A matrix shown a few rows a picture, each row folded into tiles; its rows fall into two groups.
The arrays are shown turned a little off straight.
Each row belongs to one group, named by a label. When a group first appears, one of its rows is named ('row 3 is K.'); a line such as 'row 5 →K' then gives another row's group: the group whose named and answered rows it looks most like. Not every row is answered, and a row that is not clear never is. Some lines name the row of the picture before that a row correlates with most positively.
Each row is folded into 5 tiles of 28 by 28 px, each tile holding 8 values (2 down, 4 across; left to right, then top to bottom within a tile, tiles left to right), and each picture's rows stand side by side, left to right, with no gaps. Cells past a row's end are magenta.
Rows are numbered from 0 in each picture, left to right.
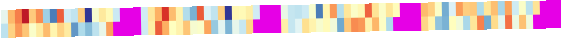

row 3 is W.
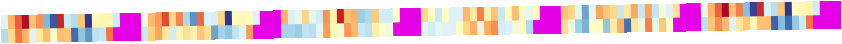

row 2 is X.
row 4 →W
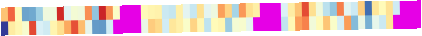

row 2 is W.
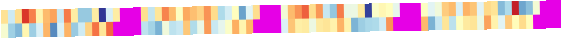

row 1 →X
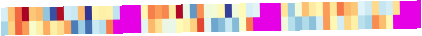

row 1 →W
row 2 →X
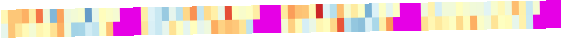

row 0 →W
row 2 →W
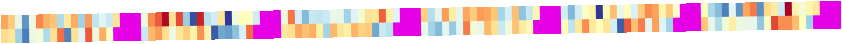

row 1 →W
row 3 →X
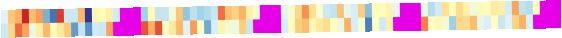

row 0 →W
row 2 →W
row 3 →X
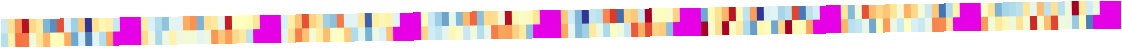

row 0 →W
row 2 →W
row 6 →X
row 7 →X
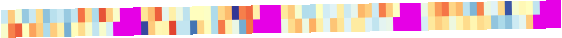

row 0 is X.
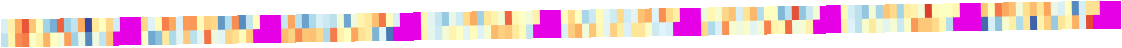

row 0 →W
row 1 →X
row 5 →X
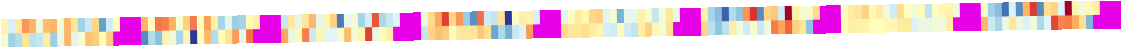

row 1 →X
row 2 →X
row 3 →W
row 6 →W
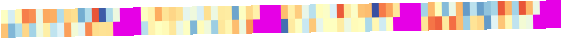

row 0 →X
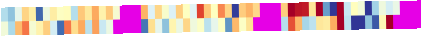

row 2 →W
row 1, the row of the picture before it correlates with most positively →2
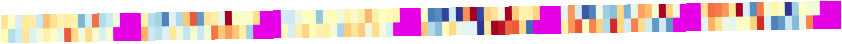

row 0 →X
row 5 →W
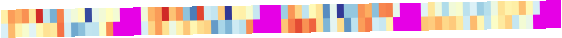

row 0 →W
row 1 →W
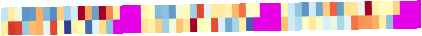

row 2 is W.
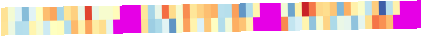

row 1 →X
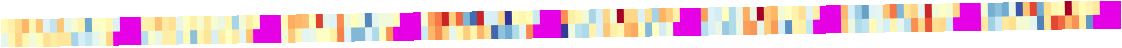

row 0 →W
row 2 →W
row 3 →W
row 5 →X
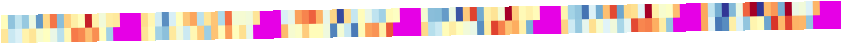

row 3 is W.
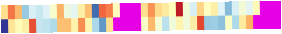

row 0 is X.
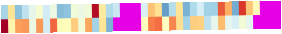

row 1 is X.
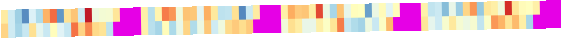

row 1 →X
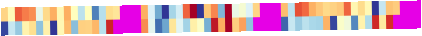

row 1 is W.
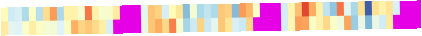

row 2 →W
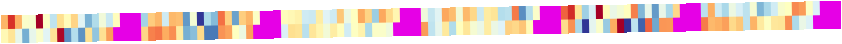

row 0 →W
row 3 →X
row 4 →W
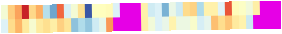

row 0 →W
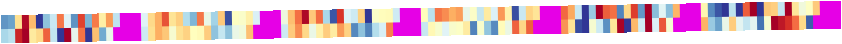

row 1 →W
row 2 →W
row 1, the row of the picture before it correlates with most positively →0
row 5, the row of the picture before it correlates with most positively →1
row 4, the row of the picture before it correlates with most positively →1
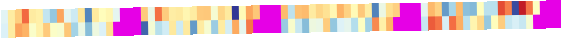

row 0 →W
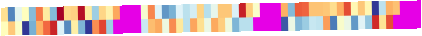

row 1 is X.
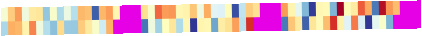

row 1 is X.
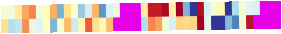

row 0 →X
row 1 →W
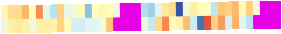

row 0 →W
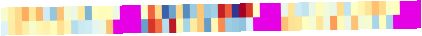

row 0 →W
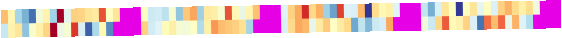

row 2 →W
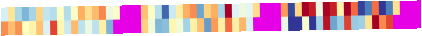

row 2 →X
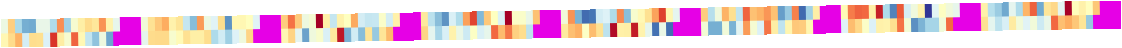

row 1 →W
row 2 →W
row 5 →X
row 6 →W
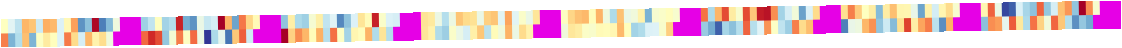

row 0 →X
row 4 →W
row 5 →X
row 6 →X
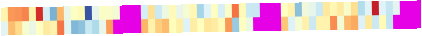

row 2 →X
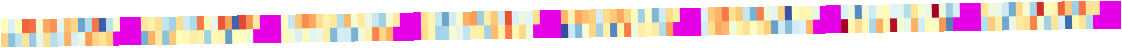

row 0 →X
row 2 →X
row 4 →X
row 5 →W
